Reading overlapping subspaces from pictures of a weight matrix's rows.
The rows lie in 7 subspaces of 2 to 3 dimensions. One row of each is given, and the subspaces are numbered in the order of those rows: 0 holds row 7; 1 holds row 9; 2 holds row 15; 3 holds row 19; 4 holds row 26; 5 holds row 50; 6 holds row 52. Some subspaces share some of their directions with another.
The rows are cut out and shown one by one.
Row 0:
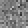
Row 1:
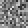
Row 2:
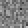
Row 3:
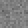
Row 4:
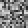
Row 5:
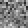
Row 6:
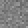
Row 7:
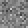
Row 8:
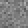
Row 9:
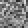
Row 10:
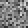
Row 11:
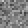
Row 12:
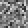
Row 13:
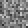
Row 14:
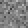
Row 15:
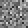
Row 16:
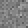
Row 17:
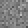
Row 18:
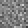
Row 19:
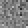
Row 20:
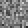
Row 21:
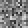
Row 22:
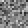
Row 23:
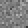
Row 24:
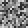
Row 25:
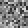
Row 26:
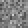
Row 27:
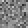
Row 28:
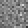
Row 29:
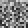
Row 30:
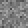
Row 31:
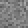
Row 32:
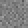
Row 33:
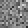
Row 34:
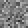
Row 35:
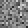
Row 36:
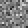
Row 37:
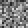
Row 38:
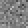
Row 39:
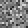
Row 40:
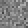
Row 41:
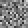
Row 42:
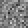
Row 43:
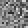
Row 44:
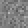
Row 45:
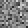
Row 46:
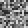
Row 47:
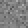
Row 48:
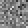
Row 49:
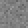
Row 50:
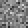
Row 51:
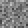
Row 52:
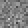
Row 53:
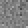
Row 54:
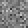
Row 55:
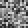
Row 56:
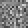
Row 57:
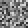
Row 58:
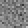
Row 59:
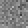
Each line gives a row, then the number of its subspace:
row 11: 4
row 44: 1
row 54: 0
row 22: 4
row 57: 0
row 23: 3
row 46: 4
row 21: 4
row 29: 0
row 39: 3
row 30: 0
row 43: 1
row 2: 3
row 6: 6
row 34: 6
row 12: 5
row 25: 1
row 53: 3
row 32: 2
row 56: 6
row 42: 1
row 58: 2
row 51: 0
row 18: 2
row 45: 6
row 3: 4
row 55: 5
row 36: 3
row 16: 0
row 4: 4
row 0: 4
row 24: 0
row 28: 2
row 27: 4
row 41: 2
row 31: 1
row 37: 0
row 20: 3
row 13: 3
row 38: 5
